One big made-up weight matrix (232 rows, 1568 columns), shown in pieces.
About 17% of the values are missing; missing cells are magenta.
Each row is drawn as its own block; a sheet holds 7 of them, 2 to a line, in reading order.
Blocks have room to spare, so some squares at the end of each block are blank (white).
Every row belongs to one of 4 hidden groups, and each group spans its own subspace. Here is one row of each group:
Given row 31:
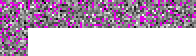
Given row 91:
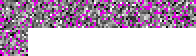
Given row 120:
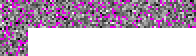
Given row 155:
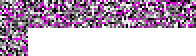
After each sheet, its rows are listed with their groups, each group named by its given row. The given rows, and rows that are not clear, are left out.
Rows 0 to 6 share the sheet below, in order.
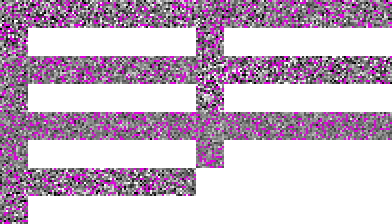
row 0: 120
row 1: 120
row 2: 91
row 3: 120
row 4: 91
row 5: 91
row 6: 155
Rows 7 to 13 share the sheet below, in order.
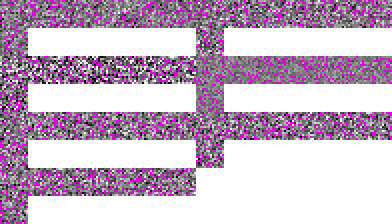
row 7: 120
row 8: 120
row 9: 155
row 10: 31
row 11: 120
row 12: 155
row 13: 155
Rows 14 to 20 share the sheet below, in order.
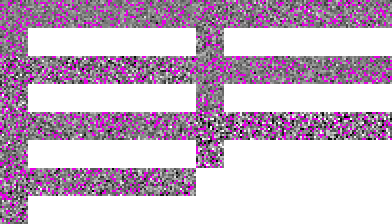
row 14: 91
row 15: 91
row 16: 91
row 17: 155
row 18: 120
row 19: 155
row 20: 31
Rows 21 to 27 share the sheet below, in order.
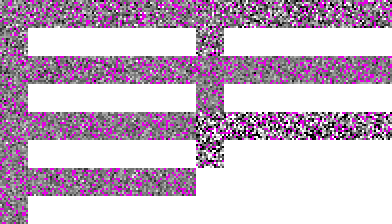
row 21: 155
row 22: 155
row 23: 31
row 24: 155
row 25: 91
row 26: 120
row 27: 91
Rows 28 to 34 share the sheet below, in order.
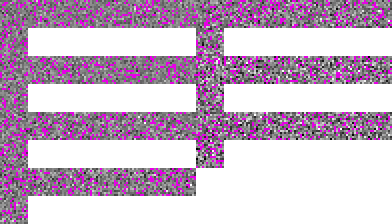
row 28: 31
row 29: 155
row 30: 120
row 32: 120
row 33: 91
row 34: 155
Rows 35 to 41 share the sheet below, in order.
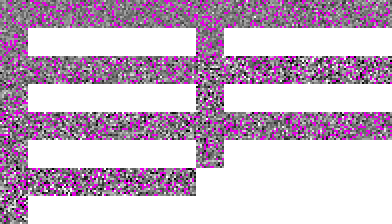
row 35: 120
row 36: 155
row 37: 155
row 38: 120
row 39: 155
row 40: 120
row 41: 120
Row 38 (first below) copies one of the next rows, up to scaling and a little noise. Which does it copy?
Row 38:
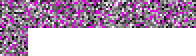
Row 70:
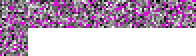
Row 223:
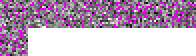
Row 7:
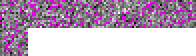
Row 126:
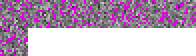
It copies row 70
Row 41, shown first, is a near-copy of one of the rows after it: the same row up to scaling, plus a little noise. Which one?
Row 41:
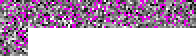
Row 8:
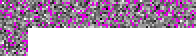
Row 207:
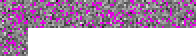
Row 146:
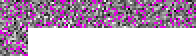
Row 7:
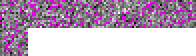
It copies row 146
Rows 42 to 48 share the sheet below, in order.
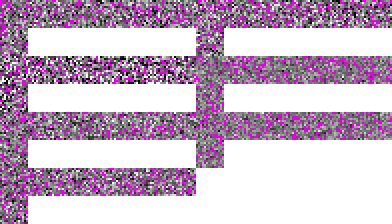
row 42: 31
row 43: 31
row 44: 31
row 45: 31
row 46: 120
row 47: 31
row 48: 155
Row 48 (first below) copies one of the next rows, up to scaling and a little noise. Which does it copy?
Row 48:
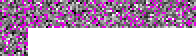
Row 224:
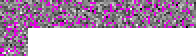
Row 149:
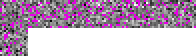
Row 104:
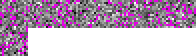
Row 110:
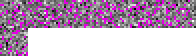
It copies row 104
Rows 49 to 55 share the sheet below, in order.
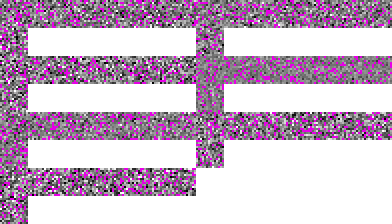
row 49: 91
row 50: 155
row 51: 31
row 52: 91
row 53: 91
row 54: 155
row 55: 120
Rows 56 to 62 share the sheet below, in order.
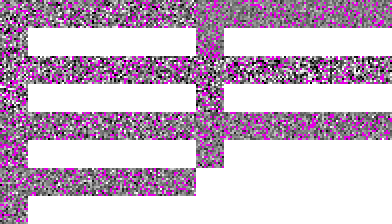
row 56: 155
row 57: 91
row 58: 120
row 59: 31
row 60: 155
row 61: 155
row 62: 155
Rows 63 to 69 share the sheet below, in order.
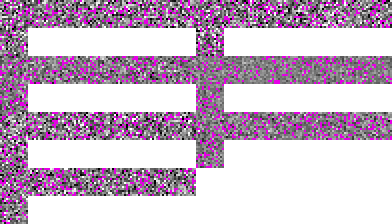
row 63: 155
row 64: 120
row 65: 91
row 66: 31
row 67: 91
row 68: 120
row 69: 31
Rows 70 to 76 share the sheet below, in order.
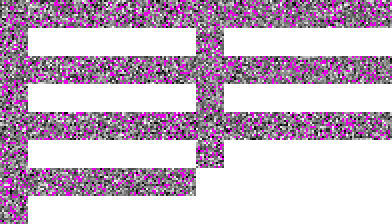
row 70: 120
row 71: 155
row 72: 31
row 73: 31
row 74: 31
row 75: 155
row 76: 31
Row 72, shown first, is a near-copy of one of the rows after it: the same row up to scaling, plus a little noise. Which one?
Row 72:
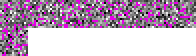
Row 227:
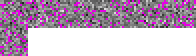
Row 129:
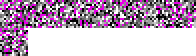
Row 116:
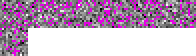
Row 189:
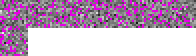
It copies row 129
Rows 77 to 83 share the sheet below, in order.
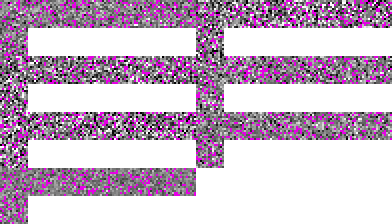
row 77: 155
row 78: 155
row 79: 31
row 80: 120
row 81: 31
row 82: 91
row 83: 91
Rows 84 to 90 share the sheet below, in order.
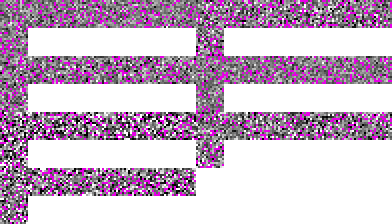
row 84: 31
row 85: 91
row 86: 155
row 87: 155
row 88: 155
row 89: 155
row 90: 120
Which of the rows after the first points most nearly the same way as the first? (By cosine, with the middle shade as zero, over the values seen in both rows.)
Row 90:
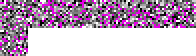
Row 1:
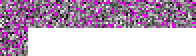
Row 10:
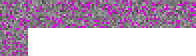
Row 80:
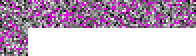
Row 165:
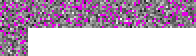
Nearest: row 165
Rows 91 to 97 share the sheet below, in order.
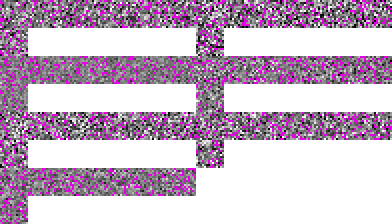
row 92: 91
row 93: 120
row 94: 31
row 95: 91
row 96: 155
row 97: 91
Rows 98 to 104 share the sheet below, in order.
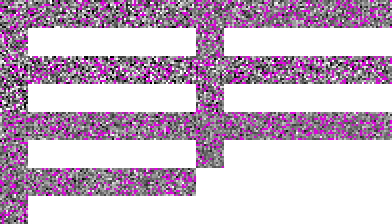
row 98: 155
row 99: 31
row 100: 91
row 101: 31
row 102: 120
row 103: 120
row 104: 155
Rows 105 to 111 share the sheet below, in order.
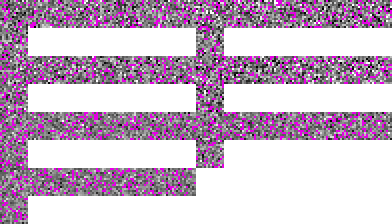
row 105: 91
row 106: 31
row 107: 155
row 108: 31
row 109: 91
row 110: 155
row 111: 91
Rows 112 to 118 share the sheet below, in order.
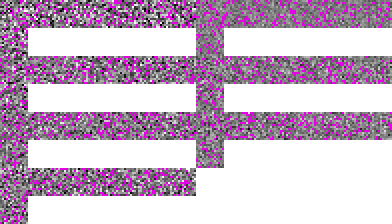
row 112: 31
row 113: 31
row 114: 155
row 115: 31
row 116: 31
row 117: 120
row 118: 120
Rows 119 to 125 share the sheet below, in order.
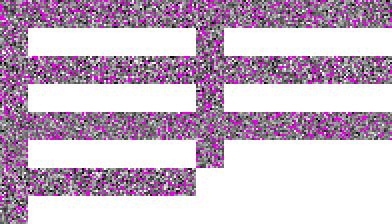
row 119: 155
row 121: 155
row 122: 31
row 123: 91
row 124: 91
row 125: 120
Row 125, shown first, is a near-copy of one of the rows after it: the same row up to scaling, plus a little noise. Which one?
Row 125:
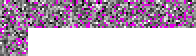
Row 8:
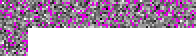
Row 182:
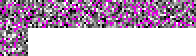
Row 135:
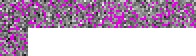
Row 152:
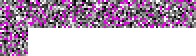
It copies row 152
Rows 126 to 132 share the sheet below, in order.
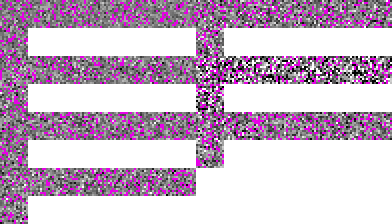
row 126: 120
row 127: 120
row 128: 91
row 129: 31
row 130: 120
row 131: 120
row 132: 91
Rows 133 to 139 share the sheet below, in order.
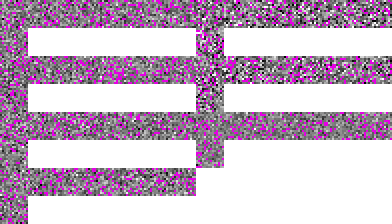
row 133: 120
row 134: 120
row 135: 120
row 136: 120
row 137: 91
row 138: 155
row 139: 31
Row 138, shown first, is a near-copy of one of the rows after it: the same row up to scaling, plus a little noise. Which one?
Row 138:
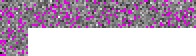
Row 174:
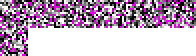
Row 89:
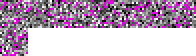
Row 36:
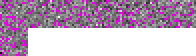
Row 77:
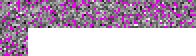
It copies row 36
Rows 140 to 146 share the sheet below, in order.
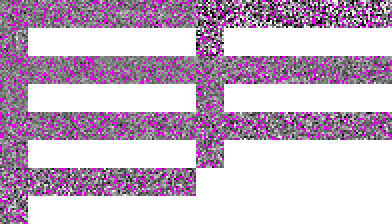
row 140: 91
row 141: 31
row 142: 31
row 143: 120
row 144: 91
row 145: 155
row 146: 120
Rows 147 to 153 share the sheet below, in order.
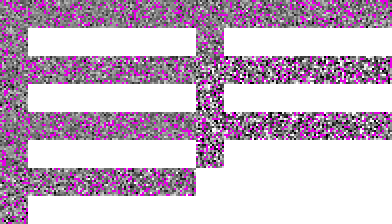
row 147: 155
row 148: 120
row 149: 155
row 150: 155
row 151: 155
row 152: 120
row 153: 155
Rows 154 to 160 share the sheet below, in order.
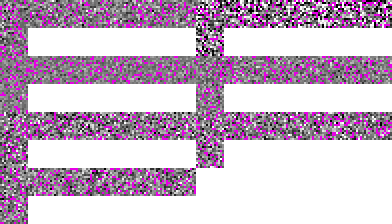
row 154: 120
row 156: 31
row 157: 31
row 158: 120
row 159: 31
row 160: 120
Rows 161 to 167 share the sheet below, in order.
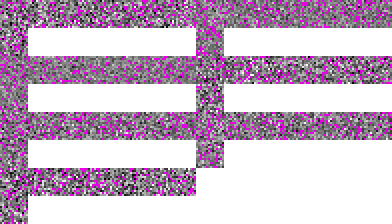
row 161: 31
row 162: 91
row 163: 120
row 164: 31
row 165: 120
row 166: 91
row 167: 91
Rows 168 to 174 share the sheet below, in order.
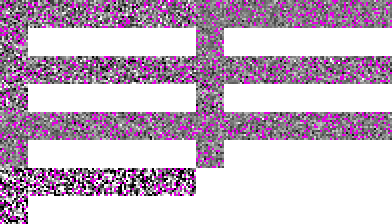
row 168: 91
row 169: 155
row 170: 155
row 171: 155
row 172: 91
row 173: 91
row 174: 155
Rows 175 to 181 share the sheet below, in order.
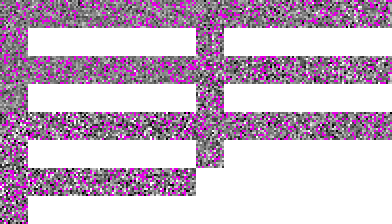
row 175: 31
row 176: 91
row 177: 155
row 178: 91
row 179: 91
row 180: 120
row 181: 31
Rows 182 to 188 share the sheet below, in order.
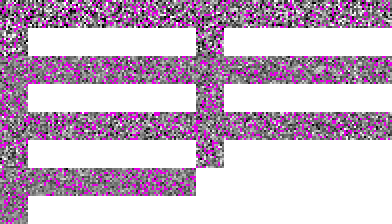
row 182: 120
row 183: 155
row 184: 155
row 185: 91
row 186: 91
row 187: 91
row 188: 31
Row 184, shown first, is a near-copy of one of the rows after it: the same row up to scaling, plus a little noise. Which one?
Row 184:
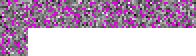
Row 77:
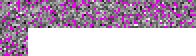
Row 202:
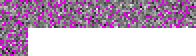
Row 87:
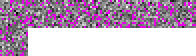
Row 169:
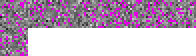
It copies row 169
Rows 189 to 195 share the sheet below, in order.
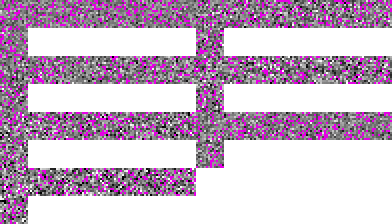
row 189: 31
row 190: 155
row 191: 31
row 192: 91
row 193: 120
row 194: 120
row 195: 120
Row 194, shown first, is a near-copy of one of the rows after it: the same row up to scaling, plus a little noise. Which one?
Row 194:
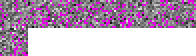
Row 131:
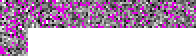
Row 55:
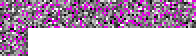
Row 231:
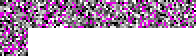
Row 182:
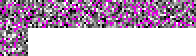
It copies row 55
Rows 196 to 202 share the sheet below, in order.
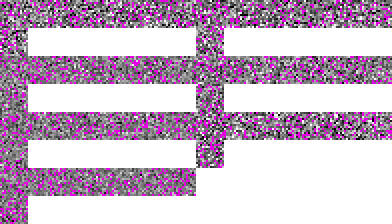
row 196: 91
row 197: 120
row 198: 91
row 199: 91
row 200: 155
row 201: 31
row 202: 155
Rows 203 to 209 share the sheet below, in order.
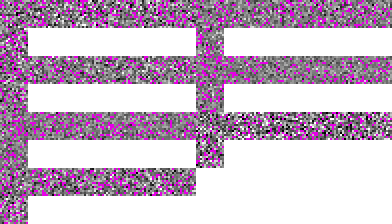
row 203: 155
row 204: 155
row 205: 31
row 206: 91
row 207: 120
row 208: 31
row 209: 91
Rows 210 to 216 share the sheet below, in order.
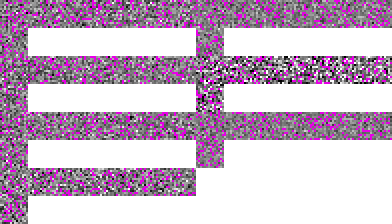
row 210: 155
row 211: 120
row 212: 120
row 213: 155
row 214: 155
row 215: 120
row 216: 91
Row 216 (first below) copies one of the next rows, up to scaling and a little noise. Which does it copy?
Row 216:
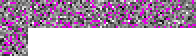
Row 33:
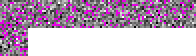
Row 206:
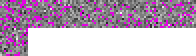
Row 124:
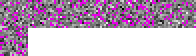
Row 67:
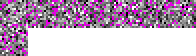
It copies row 124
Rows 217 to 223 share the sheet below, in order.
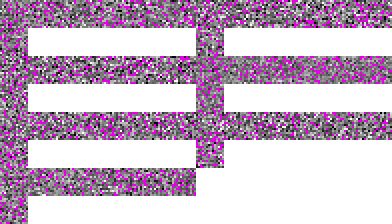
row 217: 155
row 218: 91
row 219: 155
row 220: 155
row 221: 31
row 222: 91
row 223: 120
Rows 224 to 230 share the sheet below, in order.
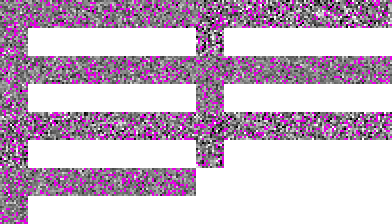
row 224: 155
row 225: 91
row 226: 120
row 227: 31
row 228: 91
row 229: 91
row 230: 31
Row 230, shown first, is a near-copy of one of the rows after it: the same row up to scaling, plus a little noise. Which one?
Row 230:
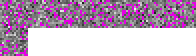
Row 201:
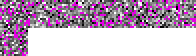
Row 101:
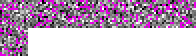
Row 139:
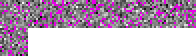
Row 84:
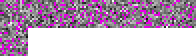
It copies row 201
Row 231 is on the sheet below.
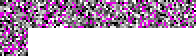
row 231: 120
